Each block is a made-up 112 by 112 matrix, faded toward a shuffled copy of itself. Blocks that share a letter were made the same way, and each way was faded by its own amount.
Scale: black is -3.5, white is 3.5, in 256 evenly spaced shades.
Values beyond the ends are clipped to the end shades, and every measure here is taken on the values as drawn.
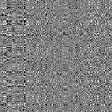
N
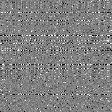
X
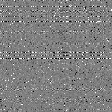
X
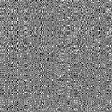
N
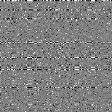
X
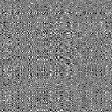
N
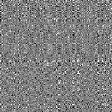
N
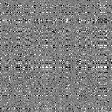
X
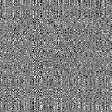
N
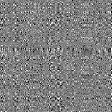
N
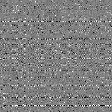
X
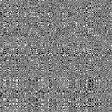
N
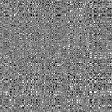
N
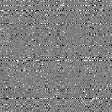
X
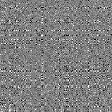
N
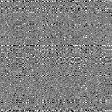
X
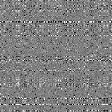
X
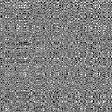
N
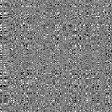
N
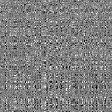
N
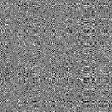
N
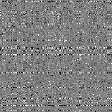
X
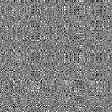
N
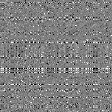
X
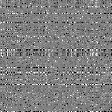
X
